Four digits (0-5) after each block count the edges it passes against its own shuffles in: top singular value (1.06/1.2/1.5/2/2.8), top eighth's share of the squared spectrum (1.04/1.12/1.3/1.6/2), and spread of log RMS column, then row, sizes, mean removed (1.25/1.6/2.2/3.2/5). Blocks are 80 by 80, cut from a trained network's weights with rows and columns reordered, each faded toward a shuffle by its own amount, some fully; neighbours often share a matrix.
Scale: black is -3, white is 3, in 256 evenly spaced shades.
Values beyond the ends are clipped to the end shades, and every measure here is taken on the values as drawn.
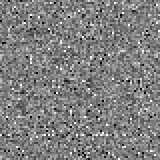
2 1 0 1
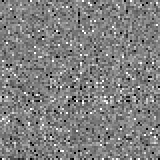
2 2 0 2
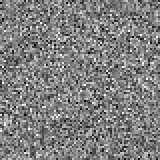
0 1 0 0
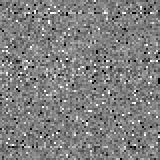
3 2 0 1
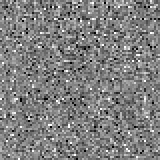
3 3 0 2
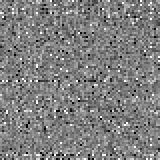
3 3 1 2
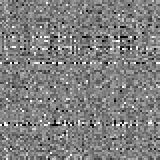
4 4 0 3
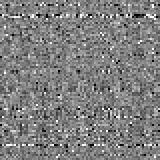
3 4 1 3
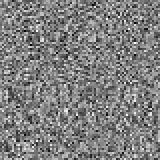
4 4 2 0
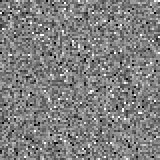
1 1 0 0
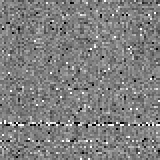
3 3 0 2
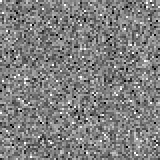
1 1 0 0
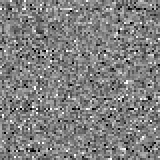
3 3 0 2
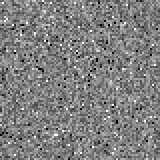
0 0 0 0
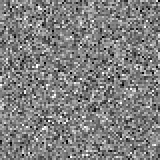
1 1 0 0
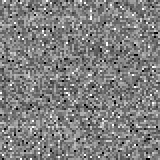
1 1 0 0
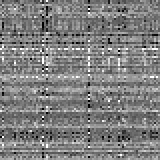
5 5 3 2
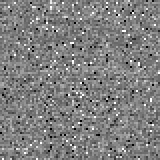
1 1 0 0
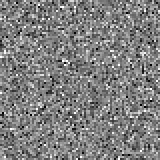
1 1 0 0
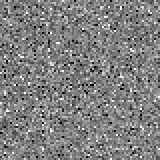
2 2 1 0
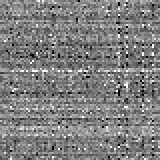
4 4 2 2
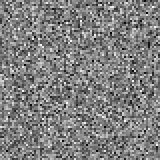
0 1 0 0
